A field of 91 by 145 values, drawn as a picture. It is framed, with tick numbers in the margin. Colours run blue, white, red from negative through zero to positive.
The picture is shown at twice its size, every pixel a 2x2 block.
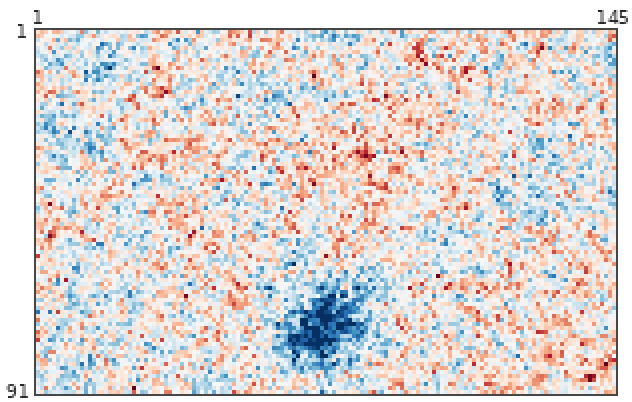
Dips: one, in the bottom middle. Slope: none. Ninth with the lowest average: bottom middle. Mirror symmetry: none. Stripes: none.
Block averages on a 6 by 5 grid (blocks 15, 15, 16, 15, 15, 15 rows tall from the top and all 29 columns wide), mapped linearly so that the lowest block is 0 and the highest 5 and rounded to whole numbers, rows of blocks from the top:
34444
34444
44543
44434
34044
34145
